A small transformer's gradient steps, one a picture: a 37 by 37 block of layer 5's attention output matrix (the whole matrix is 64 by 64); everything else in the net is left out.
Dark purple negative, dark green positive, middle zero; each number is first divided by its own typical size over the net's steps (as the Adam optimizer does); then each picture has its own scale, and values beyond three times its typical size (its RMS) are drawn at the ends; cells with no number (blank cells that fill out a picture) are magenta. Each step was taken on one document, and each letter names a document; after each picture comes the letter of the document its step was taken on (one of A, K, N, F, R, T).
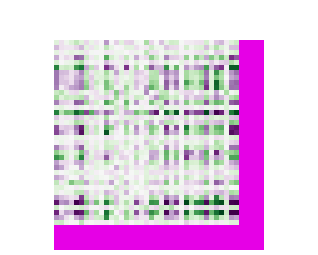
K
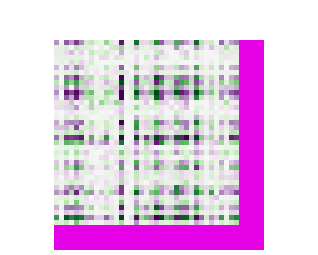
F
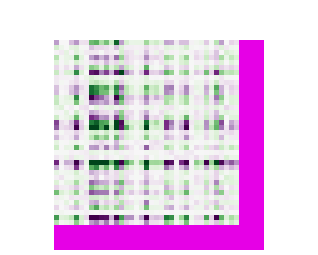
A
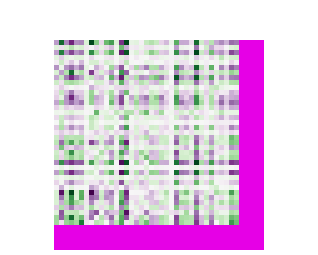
F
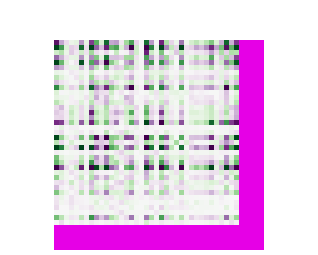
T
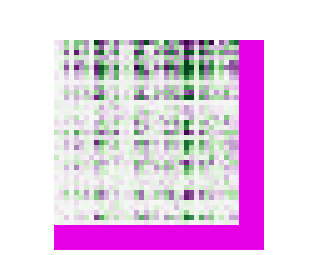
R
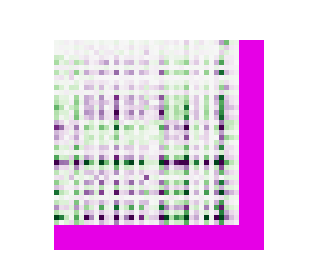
A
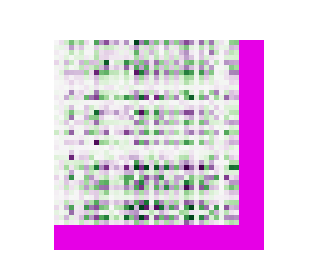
R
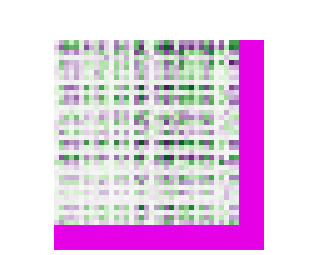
R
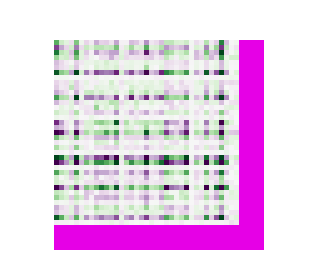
A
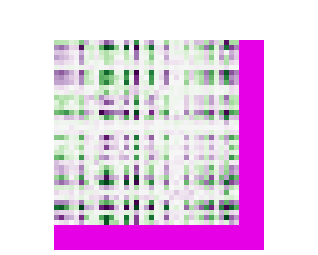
K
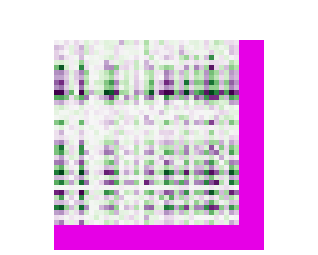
K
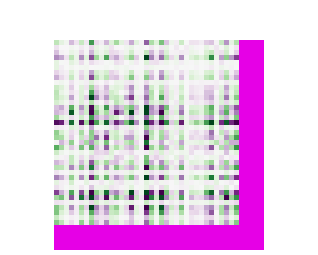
T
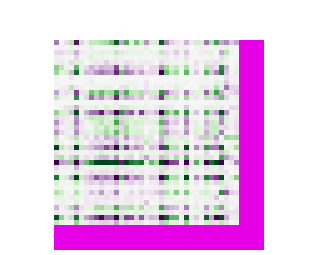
A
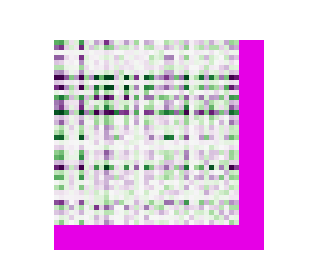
K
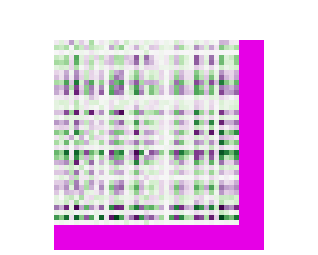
F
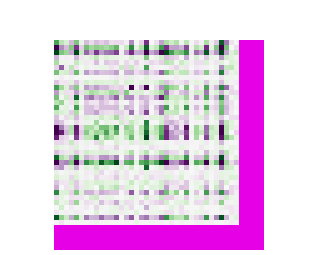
A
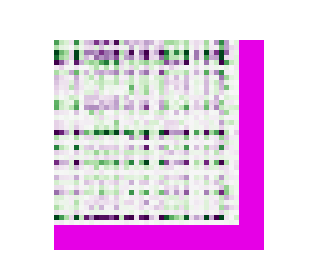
A
